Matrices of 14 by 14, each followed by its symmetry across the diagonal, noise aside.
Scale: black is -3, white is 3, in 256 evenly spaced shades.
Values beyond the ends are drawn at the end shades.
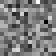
neither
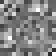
symmetric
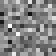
neither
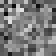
symmetric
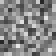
symmetric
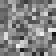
neither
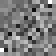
symmetric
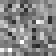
neither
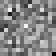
symmetric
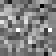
neither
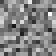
neither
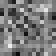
symmetric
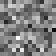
neither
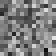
neither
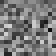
neither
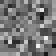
symmetric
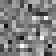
neither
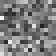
neither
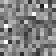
neither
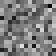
neither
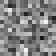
neither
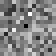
symmetric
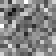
symmetric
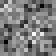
symmetric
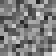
symmetric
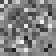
symmetric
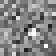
symmetric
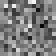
neither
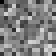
symmetric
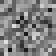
symmetric
